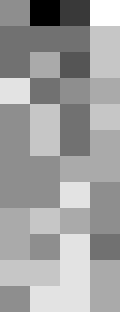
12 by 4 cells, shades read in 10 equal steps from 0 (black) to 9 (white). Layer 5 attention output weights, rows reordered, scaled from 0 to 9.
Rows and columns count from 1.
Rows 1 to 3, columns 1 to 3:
5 0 2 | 4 4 4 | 4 6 3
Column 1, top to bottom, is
5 4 4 8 5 5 5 5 6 6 7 5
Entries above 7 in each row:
1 0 0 1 0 0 0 1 0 1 1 2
